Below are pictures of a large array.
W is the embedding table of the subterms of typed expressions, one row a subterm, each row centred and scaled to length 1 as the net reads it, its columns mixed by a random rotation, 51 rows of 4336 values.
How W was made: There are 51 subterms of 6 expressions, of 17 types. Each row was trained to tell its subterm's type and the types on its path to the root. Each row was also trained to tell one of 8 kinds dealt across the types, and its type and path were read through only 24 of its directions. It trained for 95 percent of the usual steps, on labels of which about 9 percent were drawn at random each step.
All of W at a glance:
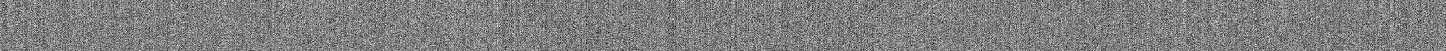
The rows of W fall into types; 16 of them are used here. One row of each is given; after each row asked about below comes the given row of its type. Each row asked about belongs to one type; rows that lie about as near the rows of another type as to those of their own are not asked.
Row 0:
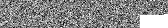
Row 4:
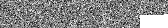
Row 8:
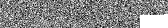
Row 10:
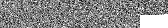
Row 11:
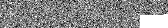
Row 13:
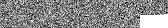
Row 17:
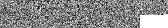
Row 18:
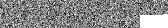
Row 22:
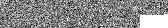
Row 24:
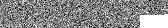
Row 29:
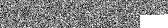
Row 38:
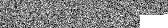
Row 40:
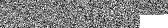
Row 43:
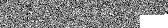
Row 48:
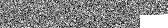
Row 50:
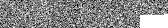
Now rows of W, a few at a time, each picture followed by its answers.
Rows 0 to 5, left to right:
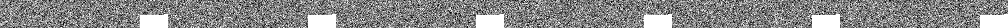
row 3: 43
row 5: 29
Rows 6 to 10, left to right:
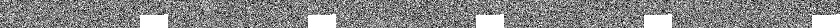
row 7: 50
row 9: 50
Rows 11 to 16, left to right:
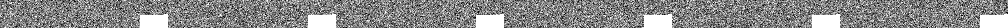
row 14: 38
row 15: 0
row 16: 13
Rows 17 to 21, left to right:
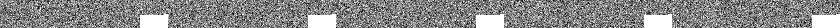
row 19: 18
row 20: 0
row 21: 24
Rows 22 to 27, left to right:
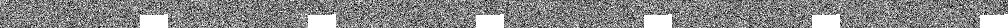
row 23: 8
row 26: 29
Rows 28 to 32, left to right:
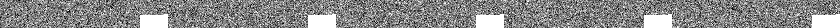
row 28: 50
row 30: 17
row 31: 24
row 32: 40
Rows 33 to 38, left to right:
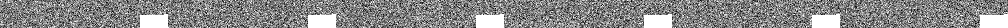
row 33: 0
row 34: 48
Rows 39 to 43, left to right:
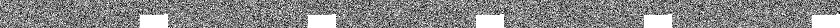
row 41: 17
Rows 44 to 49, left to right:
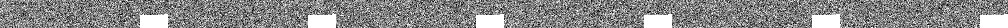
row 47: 43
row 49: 40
